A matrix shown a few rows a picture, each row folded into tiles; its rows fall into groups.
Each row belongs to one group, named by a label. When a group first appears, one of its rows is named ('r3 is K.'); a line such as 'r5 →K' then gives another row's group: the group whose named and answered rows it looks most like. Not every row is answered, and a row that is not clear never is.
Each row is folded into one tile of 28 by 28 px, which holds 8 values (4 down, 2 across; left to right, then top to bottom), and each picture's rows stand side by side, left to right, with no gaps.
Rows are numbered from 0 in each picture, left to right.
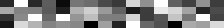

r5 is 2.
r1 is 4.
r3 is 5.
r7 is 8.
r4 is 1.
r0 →1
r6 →5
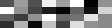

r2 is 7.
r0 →5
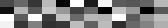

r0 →4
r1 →4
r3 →1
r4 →5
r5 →7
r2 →1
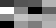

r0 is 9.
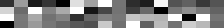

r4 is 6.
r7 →4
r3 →7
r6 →8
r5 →1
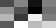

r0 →8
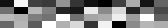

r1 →6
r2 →8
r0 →1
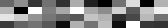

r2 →5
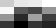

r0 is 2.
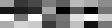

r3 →7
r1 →4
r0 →8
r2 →7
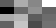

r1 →2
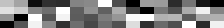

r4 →6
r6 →8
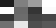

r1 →2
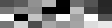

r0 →8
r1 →1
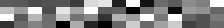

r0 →5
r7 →2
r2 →5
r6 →4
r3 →2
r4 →1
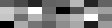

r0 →5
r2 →7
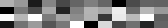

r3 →5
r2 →8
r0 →7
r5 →5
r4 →9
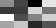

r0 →8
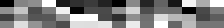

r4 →6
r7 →2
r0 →6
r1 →2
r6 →1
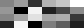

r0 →1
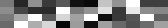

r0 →6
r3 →5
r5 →8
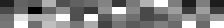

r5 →2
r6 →6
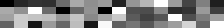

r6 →8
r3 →1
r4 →9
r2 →7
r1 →9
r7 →6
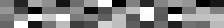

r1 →7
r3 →7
